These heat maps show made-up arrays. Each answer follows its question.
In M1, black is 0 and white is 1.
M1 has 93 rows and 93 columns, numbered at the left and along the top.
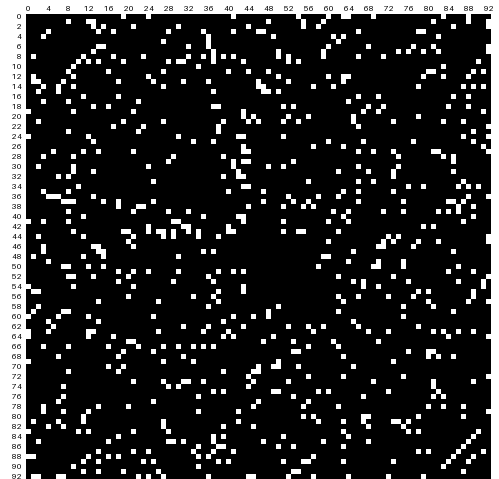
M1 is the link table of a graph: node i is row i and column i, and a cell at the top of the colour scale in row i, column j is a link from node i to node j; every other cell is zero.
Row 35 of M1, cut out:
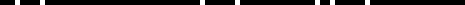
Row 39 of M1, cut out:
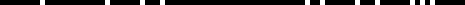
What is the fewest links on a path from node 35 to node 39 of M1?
2
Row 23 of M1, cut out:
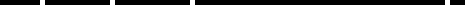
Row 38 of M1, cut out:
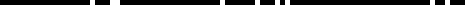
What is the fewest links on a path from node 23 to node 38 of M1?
1
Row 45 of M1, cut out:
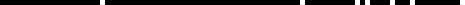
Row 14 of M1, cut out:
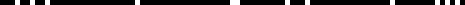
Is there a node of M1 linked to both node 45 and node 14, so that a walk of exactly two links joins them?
yes
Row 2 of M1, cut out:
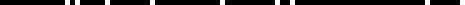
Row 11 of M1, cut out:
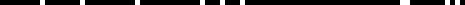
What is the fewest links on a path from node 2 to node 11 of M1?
2
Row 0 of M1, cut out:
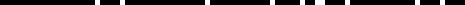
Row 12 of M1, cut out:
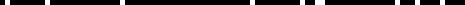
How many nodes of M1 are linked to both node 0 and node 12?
6
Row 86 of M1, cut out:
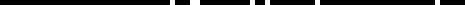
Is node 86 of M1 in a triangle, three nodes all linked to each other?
no
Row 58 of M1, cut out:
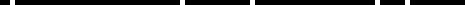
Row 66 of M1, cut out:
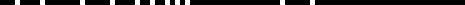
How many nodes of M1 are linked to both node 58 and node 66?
0
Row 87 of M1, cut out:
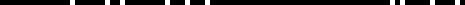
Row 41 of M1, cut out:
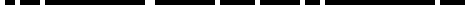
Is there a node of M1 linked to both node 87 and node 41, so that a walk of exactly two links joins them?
no
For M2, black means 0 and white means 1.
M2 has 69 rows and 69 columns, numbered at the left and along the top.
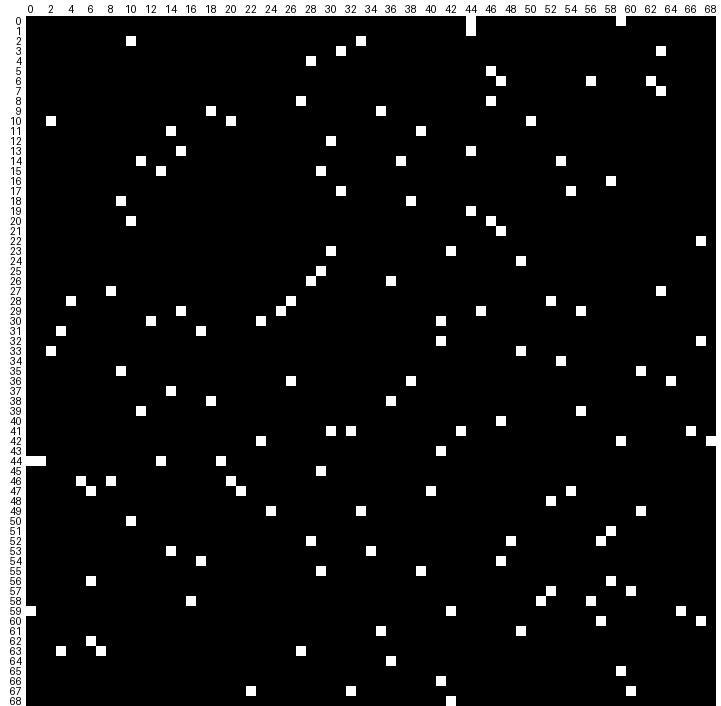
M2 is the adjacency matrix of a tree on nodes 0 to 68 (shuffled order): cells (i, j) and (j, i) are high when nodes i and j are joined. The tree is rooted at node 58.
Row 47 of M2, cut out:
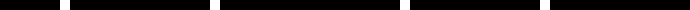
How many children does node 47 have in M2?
3
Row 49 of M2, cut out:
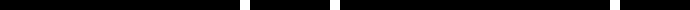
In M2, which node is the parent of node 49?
33
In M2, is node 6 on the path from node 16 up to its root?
no
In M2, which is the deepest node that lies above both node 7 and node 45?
63
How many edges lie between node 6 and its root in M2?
2
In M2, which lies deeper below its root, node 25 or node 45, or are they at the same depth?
the same depth
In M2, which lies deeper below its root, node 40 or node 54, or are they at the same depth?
the same depth
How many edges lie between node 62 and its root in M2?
3
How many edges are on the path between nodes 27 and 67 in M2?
19
